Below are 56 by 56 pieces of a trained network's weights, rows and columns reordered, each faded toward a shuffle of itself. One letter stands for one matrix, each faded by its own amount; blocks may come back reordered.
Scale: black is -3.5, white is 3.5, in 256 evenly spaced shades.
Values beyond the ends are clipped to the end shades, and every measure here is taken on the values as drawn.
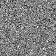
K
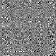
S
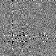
S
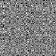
S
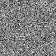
K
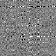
S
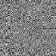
S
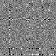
S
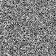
K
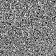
K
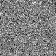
K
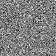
K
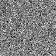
K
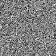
K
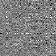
S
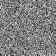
K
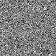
K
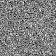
K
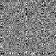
S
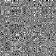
S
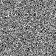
K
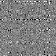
S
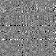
S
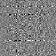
S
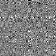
S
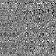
S
